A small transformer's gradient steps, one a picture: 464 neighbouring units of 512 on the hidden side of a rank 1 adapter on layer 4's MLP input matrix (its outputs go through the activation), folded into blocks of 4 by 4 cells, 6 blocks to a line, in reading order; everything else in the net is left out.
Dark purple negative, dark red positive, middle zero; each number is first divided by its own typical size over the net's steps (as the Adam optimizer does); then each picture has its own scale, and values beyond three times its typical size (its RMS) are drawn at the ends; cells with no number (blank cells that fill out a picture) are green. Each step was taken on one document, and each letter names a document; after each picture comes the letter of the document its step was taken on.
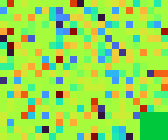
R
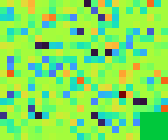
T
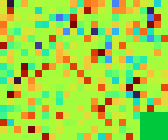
R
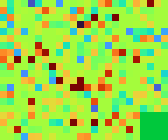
T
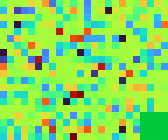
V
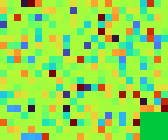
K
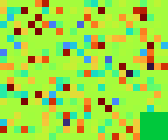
V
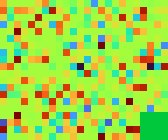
V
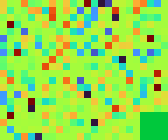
T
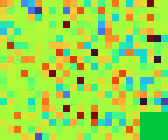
K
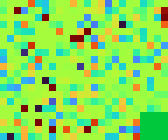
V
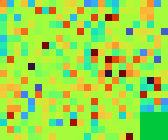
T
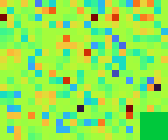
T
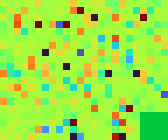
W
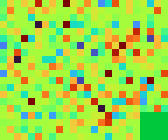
T
